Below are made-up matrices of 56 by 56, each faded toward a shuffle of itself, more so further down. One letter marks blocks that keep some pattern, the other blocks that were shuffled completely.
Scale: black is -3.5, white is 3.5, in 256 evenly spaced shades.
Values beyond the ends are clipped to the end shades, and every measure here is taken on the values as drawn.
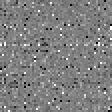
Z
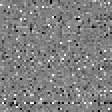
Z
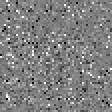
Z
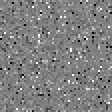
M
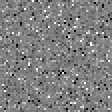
M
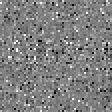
Z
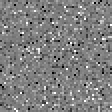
M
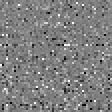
Z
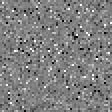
M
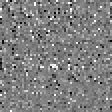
Z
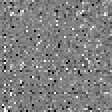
Z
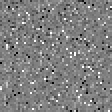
M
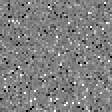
M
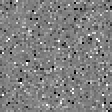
M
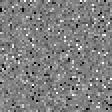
M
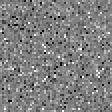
M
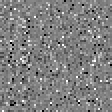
Z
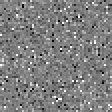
M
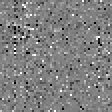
Z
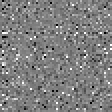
Z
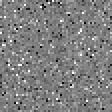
M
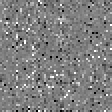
Z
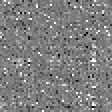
Z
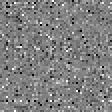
Z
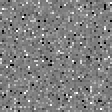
M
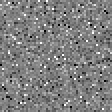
M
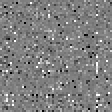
Z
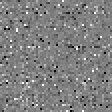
Z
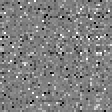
Z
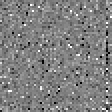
Z
